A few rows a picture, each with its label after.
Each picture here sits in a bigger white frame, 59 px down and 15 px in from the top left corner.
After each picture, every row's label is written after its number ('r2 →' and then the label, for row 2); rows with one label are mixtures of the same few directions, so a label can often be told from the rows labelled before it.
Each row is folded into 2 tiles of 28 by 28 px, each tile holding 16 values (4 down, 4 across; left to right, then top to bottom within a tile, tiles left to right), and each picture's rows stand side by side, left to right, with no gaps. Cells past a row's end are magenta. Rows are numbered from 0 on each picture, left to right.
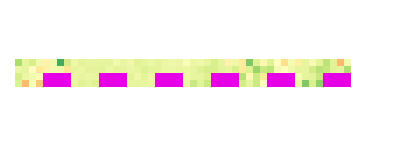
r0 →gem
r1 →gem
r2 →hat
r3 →gem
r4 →hat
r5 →gem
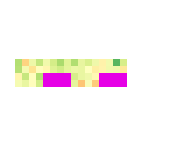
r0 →hat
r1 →gem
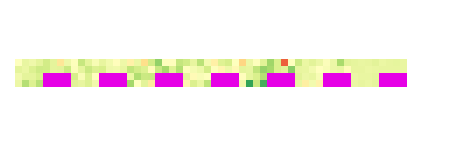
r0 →gem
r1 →hat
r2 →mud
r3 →mud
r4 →gem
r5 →gem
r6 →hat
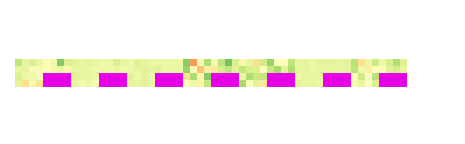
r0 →gem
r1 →gem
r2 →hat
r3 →hat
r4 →mud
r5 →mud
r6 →hat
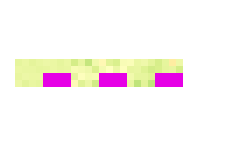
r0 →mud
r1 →mud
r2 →gem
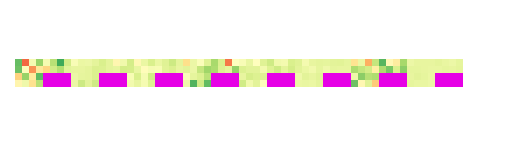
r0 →hat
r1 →gem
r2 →hat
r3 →gem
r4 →mud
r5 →hat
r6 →mud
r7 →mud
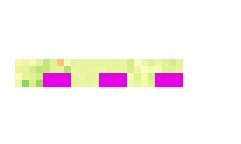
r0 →gem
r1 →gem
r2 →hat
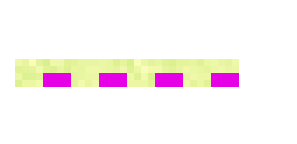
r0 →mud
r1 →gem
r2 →hat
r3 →mud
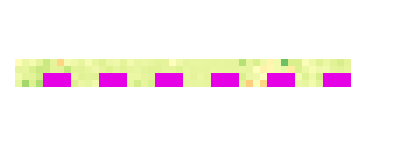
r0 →gem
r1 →mud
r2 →gem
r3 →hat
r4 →gem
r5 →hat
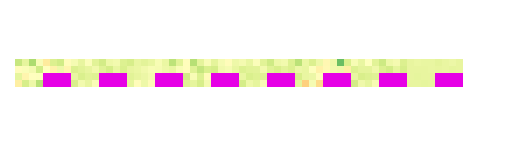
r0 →mud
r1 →mud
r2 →gem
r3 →hat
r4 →mud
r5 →gem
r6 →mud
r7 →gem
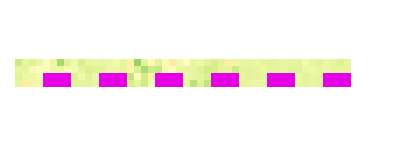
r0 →gem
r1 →hat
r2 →hat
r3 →gem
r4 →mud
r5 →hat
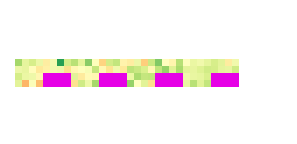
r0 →gem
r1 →mud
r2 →mud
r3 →gem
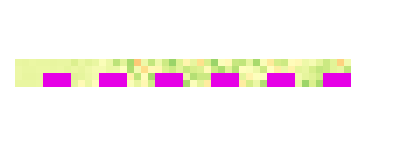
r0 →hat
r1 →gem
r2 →hat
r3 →mud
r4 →mud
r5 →gem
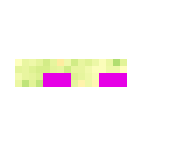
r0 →gem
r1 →gem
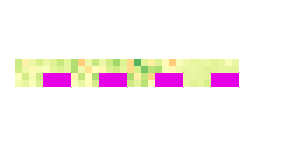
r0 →hat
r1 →hat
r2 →hat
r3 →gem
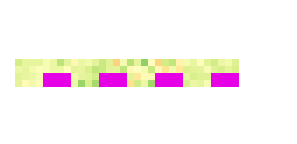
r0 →gem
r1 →gem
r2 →mud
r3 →mud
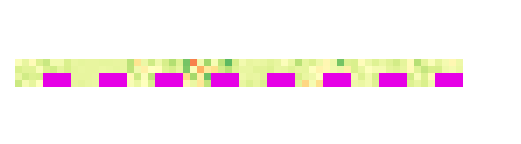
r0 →mud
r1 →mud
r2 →hat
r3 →hat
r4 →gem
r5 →gem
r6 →hat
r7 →hat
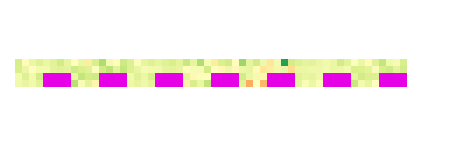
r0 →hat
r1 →mud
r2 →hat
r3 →mud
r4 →gem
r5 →gem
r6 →mud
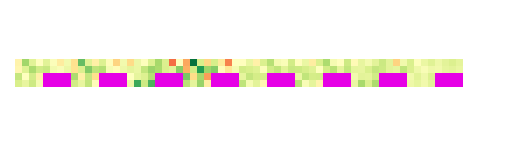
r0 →hat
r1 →hat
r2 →gem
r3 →hat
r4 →mud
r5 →mud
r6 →gem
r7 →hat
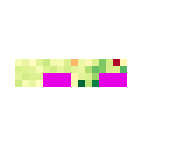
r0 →mud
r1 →gem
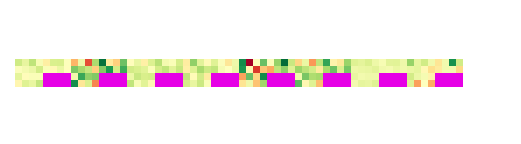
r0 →mud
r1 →mud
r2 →mud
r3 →hat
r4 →hat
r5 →mud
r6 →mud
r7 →gem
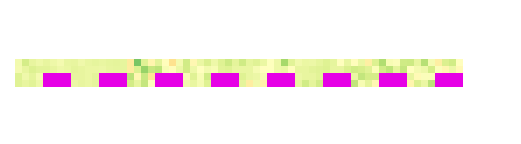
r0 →hat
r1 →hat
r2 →hat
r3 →hat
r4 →gem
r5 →gem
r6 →mud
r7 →mud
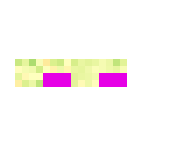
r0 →mud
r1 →gem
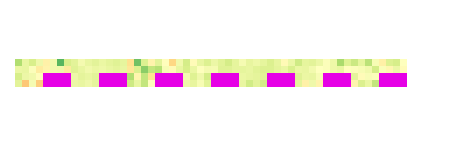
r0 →gem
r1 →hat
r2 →hat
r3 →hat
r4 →gem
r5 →gem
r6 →mud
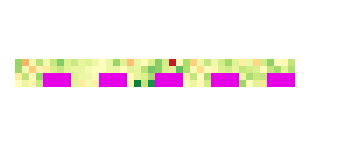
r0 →hat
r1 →gem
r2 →gem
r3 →hat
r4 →mud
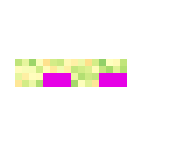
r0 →mud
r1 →mud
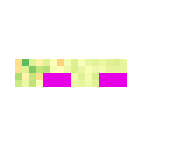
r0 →hat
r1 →hat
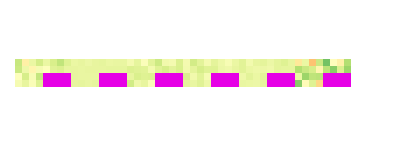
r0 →hat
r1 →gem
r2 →mud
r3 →hat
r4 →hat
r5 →mud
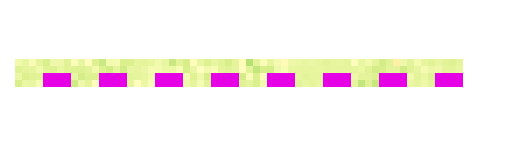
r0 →mud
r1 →mud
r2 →gem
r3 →hat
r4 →hat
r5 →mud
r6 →gem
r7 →hat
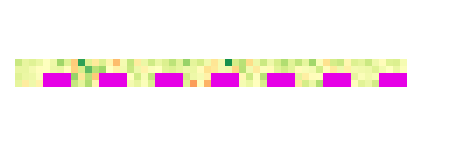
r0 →gem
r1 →hat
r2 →hat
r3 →gem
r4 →hat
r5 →mud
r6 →mud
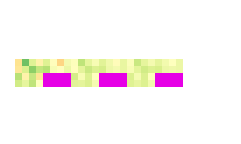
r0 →hat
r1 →hat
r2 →hat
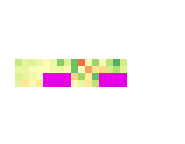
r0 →gem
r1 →hat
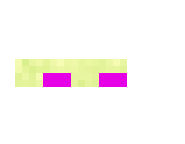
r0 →hat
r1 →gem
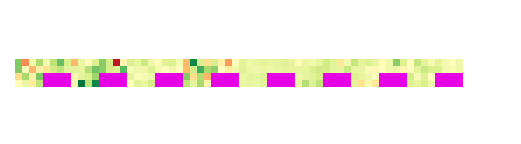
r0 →hat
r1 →gem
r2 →mud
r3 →hat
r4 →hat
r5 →gem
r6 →gem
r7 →hat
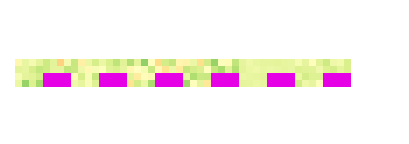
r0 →gem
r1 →hat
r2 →mud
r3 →mud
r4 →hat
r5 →mud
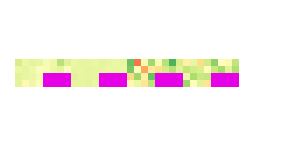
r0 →gem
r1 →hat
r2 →hat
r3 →mud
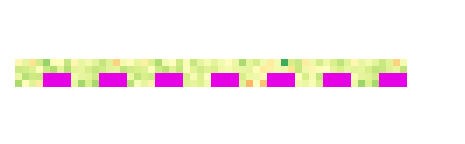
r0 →mud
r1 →gem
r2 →mud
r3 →hat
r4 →gem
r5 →hat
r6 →gem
